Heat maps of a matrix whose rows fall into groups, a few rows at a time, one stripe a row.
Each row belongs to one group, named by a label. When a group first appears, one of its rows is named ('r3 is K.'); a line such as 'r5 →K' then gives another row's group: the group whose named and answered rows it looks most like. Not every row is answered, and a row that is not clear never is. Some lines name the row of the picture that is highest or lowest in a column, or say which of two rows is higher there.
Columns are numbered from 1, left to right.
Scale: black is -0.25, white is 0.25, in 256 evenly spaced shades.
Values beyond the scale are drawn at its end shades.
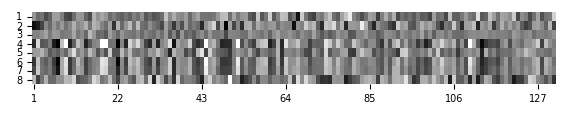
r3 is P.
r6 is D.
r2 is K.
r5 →P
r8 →K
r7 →D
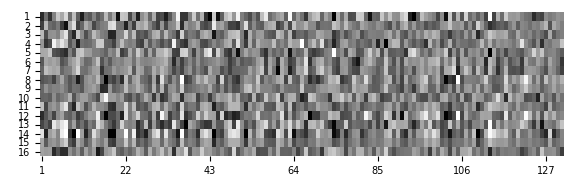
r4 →P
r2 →D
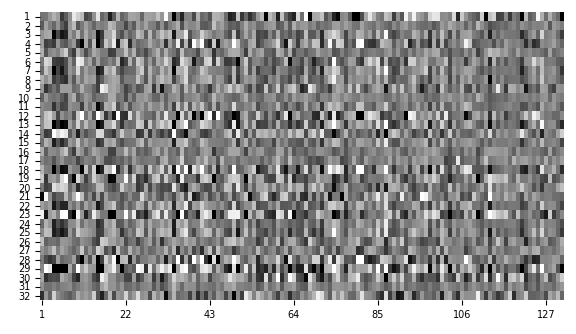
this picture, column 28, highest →29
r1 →K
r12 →P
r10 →D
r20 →P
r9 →K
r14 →P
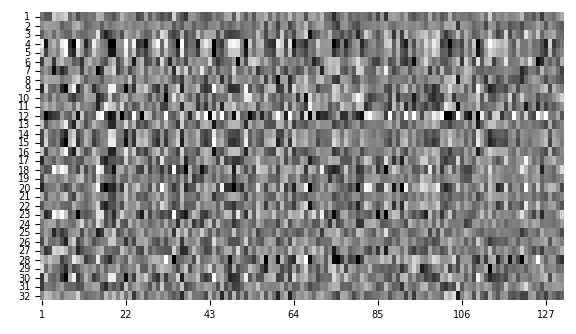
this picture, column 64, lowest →4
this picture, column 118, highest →10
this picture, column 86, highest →28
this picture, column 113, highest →4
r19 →P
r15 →D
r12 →K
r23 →P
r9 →D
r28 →K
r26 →D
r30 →D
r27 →P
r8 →K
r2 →K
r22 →K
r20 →K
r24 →P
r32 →K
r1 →P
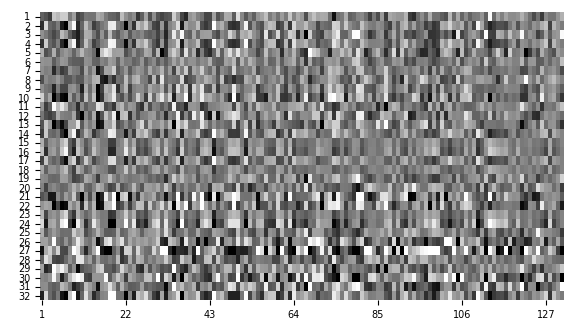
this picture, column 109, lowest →27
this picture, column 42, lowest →26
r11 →P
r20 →K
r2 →D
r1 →P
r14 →D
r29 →P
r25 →K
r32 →D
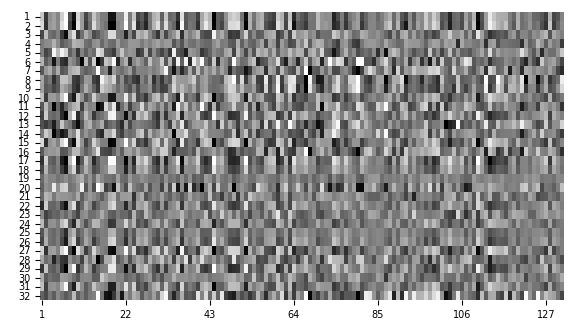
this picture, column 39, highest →6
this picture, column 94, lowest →21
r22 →D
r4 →K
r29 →D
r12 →D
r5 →P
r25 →D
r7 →K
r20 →P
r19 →P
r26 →D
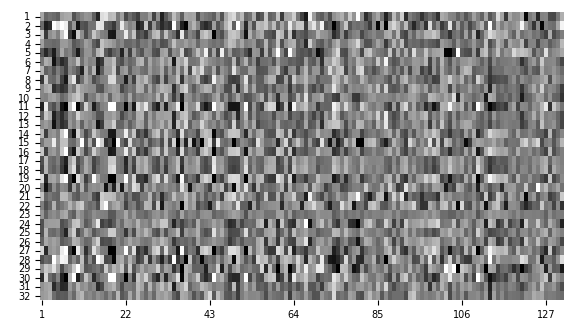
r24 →K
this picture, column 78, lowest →24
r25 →D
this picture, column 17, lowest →20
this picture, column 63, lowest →29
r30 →D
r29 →K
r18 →D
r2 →P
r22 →K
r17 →D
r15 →P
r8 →D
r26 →K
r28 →P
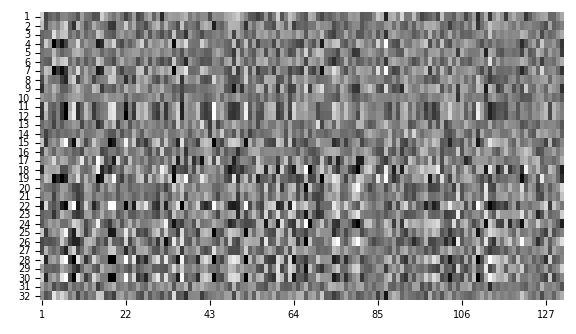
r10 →K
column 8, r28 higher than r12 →No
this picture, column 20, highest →17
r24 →K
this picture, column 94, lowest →26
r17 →P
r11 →D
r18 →K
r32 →P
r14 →K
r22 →D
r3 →P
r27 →D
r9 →K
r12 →D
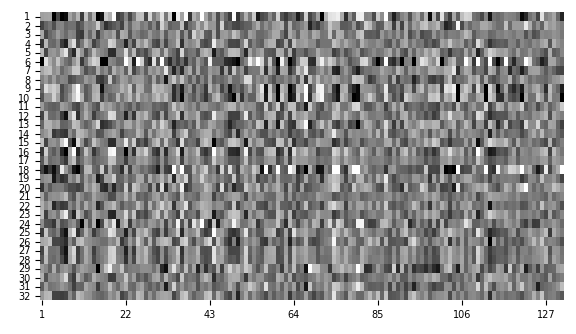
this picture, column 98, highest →10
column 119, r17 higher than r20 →Yes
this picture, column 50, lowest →6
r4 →D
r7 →K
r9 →K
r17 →D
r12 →D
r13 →K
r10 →K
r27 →D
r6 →K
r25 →D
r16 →D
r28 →D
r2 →K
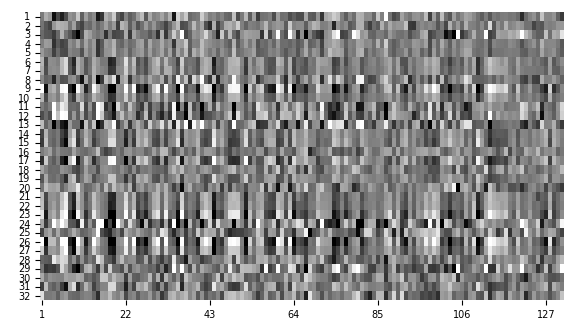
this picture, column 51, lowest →25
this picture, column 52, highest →17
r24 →P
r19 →D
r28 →P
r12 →P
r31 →D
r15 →D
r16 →K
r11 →P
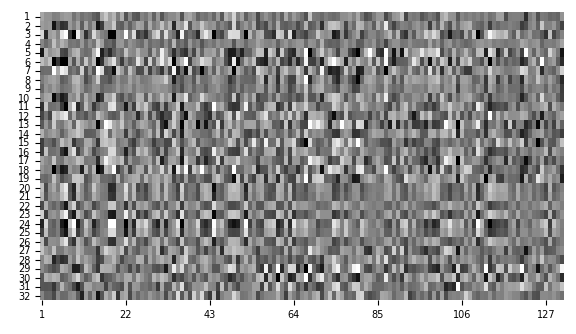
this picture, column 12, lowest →3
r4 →P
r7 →P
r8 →K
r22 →D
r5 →K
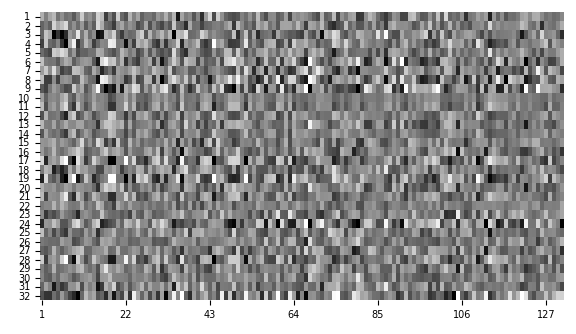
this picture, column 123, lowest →8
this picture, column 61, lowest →8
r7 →K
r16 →K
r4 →D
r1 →P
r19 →D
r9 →K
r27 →K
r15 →P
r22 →P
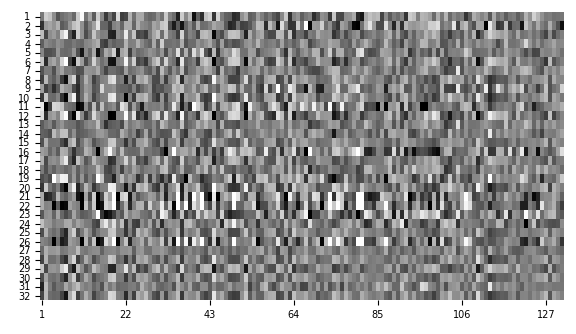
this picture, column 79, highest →16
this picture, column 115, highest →9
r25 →D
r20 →D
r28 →D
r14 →P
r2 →K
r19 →P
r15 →D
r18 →K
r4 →K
